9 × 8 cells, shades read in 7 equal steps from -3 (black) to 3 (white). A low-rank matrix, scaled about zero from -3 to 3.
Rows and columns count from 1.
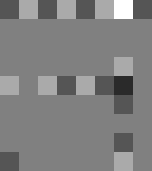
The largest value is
3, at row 1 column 7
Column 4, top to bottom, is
1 0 0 0 -1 0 0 0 0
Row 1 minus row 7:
-1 1 -1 1 -1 1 3 -1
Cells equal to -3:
0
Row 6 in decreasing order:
0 0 0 0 0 0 0 -1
